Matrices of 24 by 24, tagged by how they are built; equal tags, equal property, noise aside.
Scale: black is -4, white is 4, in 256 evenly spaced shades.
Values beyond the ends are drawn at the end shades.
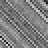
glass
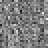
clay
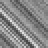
glass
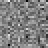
clay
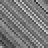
glass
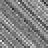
glass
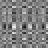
clay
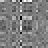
clay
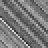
glass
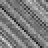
glass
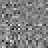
clay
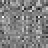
clay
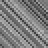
glass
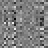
clay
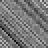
glass
